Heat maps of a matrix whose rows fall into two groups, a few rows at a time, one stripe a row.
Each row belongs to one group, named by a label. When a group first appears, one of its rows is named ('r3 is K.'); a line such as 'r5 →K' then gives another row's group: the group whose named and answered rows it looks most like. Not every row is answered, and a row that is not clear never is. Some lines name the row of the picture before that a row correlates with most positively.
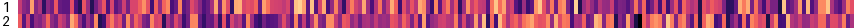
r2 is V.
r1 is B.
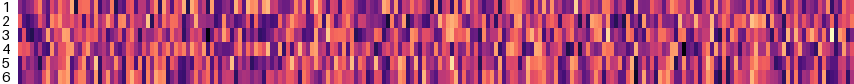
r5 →V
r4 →B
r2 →V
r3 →V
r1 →B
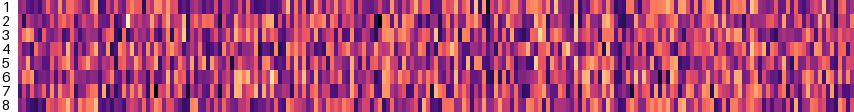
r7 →B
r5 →B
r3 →B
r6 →B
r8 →V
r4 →V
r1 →V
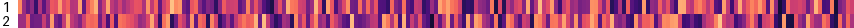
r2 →B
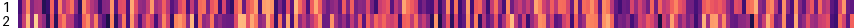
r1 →B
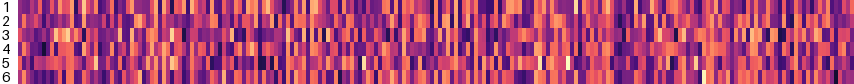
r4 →B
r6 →B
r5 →V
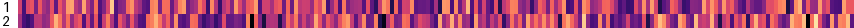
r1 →B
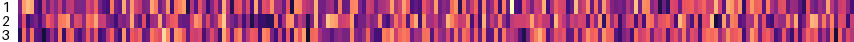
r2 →V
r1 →B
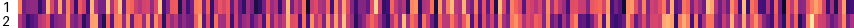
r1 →V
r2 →V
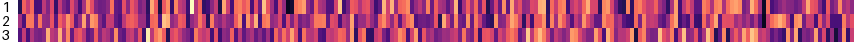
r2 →B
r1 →B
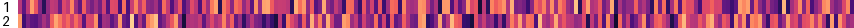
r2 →V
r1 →B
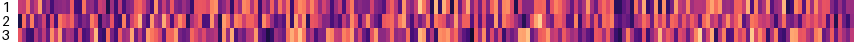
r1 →B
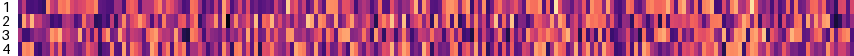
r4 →B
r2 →B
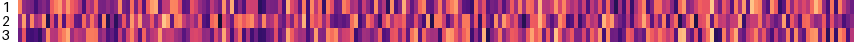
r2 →B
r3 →V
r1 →V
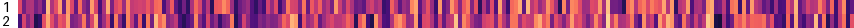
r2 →V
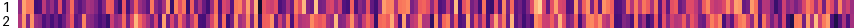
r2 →B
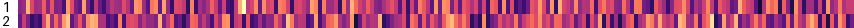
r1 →B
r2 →V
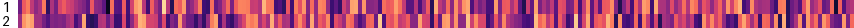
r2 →B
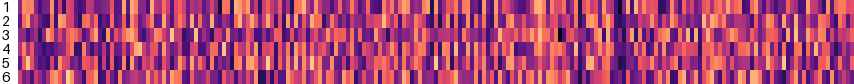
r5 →B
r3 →V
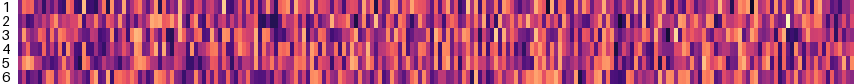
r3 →B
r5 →B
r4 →B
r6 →V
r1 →B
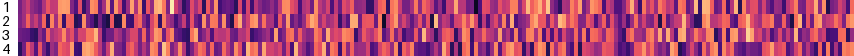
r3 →V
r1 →V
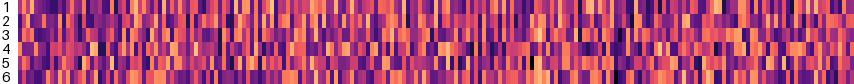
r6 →V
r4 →V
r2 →B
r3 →B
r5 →B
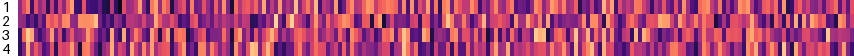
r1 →B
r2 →V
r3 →B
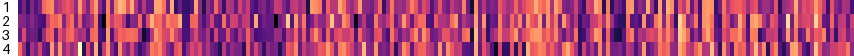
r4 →V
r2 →V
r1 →V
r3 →V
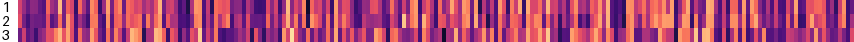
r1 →V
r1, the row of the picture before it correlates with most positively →3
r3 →V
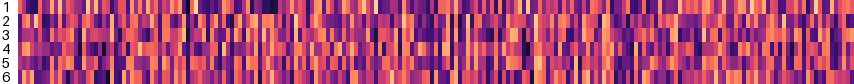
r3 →B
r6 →B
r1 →V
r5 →B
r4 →B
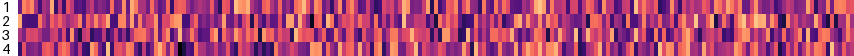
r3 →B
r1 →B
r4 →V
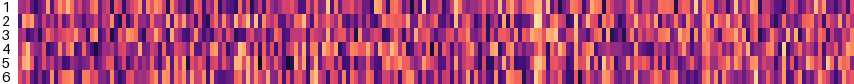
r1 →V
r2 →B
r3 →V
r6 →B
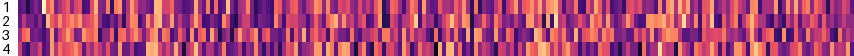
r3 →B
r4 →V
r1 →V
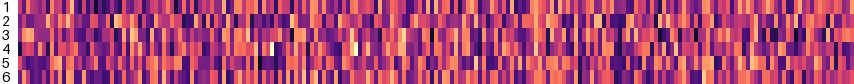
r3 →B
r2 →V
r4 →B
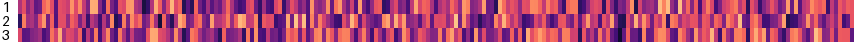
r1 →V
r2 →B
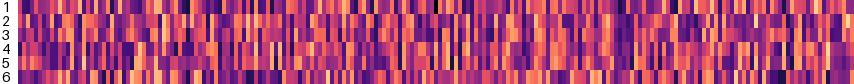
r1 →V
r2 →B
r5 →B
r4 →B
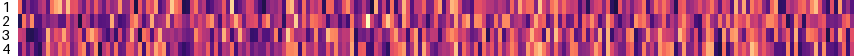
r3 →V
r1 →V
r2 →B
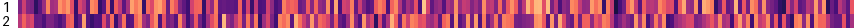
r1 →V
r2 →B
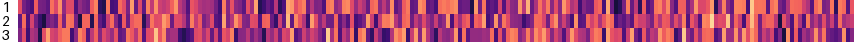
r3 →V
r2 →B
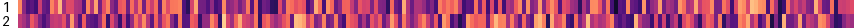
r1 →V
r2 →B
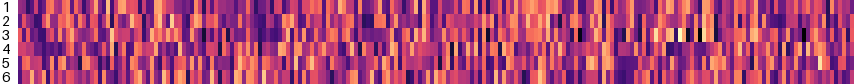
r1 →V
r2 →V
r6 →B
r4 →B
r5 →B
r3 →V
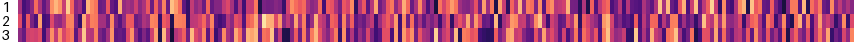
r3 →B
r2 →B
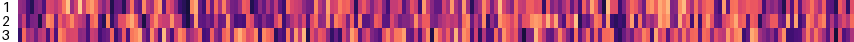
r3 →B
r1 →V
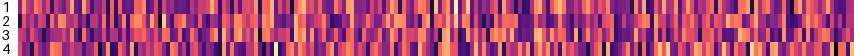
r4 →V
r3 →B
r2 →B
